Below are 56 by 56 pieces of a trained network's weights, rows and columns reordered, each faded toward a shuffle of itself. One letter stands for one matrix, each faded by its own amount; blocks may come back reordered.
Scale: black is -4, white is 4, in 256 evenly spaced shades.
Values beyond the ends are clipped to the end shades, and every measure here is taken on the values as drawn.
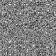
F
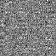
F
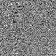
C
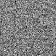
C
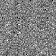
F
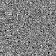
F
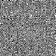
F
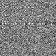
F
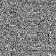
F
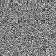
C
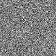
C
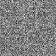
F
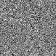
C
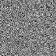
C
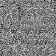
F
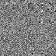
C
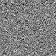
C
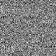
F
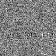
C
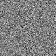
C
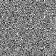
F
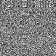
F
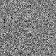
C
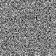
C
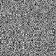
C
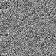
C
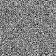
F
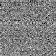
F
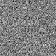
C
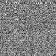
F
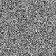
C
